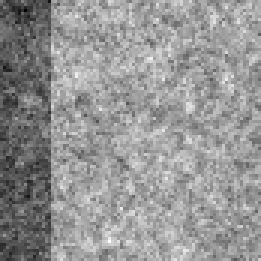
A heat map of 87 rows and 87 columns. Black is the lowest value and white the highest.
Seam: vertical, 20% of the way across, the right part higher. Stripes: none. Grain: blotchy.
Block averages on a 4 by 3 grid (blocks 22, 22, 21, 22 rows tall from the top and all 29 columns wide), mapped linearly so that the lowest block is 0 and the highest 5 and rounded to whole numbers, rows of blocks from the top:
054 | 144 | 054 | 054
